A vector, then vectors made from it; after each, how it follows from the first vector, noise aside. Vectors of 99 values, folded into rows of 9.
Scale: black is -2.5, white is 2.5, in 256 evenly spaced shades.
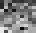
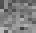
shrunk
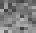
shrunk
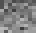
shrunk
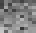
shrunk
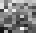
negated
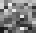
negated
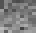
shrunk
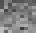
shrunk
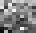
negated
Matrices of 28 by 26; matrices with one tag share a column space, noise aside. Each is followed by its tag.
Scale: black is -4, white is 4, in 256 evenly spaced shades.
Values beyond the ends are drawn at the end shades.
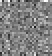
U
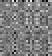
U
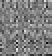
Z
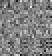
Z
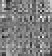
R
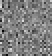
Z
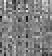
R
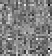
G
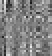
R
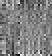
G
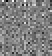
U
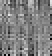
G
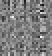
R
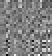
Z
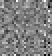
Z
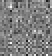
Z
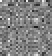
U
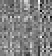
R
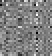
U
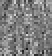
G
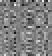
U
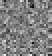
Z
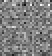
U
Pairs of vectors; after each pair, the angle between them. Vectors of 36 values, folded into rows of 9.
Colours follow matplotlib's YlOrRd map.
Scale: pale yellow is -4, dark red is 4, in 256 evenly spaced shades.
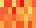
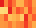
partly opposed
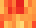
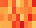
partly opposed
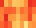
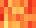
orthogonal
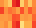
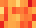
partly opposed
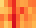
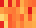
orthogonal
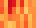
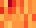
nearly parallel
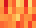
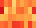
orthogonal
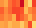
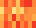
partly opposed
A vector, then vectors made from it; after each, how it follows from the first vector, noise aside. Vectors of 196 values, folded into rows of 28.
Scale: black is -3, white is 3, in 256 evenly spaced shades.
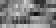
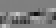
partly zeroed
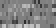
partly zeroed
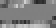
partly zeroed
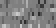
partly zeroed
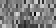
sign-scrambled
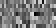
sign-scrambled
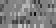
partly zeroed
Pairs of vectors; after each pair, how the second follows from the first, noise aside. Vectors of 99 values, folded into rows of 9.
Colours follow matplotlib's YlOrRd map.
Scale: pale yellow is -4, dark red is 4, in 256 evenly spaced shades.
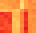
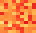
shuffled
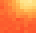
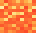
shuffled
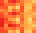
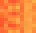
shrunk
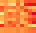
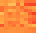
shrunk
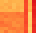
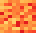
shuffled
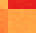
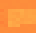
partly zeroed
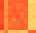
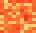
shuffled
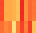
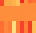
partly zeroed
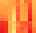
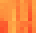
shrunk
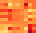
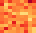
shuffled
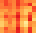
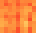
shrunk
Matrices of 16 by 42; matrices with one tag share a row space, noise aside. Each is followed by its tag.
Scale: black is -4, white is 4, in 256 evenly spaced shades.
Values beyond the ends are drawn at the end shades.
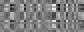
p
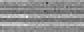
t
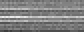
t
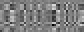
p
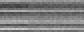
t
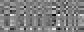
p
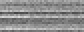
t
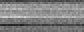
t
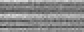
t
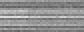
t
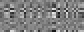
p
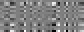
p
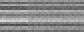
t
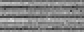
t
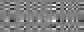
p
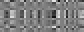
p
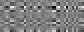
p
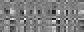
p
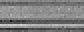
t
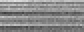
t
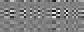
p
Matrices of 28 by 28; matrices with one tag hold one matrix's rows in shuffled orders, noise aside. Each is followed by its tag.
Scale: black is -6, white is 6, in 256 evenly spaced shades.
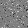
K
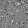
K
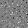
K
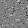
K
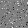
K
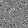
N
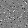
N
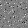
N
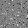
K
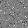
N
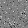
N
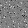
N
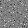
N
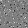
N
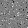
K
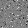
K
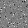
N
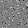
K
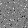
N
